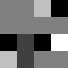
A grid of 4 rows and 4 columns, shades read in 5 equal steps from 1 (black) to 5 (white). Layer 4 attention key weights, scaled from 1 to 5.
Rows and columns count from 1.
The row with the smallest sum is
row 3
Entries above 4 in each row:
0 0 1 0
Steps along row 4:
down up same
